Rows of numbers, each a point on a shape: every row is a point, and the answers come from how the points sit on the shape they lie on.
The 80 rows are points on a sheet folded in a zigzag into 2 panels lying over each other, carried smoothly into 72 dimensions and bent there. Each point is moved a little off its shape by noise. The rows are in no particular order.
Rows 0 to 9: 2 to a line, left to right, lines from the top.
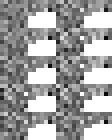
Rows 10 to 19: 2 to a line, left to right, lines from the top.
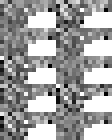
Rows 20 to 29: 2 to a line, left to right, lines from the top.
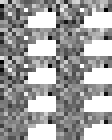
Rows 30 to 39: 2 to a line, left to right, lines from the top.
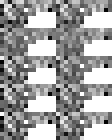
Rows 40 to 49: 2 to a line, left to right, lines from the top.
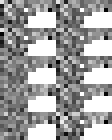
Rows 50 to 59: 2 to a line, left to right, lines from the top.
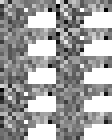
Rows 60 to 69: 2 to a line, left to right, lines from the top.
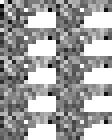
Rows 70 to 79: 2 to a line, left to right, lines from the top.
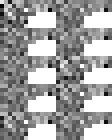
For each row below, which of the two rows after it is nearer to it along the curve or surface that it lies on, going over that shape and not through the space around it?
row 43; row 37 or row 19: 37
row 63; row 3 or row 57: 3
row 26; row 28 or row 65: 65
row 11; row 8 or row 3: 3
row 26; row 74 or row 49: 49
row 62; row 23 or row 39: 39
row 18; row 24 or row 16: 24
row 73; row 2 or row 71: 2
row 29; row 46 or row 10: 10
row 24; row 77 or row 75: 77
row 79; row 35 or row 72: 35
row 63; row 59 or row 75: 75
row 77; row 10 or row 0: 10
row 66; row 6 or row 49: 49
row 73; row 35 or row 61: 35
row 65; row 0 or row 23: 0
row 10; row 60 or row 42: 60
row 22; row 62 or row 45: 45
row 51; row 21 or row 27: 21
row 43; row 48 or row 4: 48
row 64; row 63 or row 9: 63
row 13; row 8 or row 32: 32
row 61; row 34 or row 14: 34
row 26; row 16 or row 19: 19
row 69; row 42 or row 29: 42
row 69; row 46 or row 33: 46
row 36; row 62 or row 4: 62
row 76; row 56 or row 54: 54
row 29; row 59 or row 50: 50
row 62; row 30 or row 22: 30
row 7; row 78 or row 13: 13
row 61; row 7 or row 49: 49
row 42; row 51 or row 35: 51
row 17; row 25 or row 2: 25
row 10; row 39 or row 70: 39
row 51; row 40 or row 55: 40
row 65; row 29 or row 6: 29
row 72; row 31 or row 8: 8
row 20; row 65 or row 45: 45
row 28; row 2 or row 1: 1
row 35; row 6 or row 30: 30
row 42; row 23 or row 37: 37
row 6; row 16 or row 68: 68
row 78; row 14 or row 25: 14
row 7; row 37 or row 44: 44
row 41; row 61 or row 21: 21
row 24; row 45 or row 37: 37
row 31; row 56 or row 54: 54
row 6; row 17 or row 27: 17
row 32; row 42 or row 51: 51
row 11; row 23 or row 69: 23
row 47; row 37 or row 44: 44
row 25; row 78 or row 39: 39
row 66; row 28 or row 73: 73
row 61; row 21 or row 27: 21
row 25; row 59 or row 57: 57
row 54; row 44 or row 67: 67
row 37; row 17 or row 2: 17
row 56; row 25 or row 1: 1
